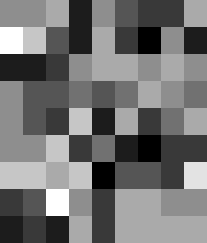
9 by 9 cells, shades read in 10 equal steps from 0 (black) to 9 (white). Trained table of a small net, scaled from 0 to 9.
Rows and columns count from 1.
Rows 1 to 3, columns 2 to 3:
5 6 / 7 3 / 1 2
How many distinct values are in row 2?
8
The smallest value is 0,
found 3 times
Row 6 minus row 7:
-2 -2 1 -5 4 -2 -3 0 -6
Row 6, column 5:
4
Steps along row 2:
down down down up down down up down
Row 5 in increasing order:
1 2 2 3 4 5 6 6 7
